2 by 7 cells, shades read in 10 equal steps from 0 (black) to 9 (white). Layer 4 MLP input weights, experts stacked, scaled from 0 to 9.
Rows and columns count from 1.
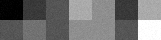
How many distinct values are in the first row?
5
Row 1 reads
0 2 3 6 5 2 6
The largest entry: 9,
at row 2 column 7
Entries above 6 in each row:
0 1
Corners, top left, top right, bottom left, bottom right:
0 6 3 9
